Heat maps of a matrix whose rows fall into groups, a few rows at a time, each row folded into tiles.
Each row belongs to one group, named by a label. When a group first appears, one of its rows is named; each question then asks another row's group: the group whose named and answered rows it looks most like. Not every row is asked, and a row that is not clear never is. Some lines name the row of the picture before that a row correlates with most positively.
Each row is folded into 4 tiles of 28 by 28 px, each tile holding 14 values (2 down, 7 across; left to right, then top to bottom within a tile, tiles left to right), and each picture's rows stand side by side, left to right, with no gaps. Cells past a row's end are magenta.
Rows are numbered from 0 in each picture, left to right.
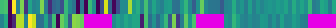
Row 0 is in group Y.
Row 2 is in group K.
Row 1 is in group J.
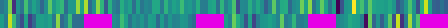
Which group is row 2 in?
K
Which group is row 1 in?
K
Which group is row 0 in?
K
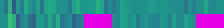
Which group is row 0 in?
K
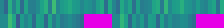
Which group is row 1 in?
K
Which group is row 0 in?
K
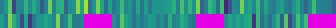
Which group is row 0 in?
K
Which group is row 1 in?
K
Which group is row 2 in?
J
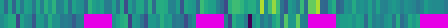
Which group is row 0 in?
K
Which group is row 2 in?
J
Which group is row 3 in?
J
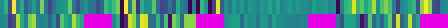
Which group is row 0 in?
Y
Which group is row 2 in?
K
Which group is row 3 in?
J
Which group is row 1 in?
Y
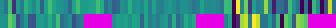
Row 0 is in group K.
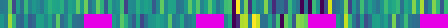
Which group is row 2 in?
Y
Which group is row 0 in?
K
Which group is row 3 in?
K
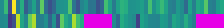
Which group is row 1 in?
J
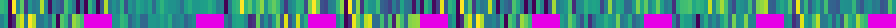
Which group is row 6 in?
J
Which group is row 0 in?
Y
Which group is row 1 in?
K
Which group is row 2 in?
J
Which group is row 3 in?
Y
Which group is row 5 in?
K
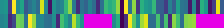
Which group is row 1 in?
Y
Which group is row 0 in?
Y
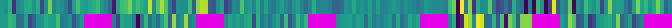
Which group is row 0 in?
K
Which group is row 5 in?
K
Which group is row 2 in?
J
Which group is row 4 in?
Y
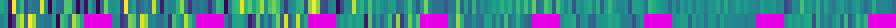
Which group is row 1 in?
Y
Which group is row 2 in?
J
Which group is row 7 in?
J
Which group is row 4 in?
K
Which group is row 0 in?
Y
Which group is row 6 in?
K
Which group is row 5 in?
K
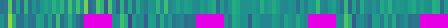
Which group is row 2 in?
J
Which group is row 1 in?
K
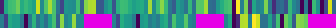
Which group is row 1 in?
J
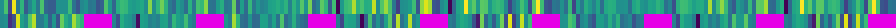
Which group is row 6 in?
J
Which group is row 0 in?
Y
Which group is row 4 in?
J
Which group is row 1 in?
J
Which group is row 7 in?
J
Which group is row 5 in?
K
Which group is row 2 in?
K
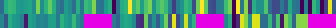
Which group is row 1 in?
J
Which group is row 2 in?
Y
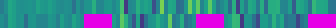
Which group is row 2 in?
K
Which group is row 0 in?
J
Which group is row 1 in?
K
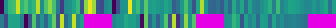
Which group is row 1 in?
J
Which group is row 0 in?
J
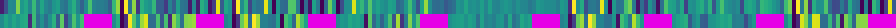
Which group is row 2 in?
Y
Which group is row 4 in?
J
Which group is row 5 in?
Y
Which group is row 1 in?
Y
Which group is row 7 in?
Y
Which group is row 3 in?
J
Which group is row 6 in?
K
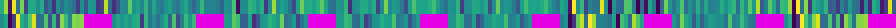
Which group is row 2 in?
K
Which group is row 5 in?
Y
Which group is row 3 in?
K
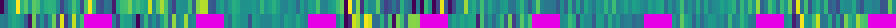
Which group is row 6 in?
K
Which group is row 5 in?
K
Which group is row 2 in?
J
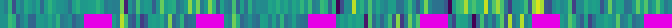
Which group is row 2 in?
K
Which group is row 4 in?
J
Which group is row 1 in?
K
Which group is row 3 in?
J
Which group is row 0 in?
K
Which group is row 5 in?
K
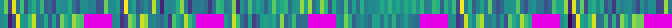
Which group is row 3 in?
K
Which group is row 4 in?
Y
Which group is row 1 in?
Y
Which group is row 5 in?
Y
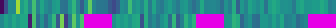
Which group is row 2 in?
K
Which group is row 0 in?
J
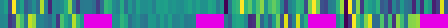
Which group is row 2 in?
J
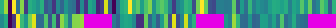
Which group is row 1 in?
J
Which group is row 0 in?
Y
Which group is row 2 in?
K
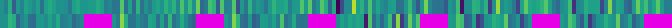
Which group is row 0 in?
K
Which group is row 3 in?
J
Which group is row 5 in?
K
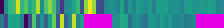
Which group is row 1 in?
K
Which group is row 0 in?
J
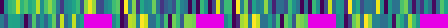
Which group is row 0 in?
J
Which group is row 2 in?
Y
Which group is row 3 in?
Y
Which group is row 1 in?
Y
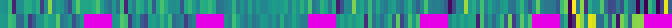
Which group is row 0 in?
K
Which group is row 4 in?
J
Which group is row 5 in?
Y
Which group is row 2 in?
K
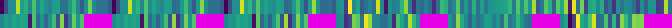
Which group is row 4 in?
K
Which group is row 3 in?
Y
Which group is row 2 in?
J
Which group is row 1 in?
J
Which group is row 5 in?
Y
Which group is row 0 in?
J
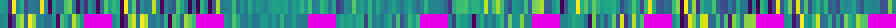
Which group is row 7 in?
Y
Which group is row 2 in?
K
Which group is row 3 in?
J
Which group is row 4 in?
J
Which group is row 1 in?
Y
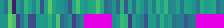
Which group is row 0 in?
K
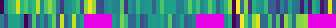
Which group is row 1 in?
K
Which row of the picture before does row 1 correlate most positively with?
0
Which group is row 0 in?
J
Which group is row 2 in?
Y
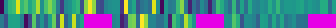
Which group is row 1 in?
Y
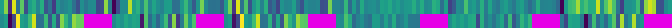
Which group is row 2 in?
Y
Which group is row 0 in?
Y
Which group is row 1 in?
J
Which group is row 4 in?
J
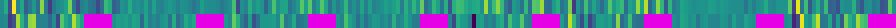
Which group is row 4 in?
J
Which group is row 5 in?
K
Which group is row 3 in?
K
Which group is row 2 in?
K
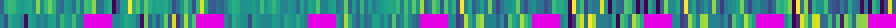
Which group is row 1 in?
J
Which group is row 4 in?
Y
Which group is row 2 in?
J
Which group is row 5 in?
Y
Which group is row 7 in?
Y
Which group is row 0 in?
J
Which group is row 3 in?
K
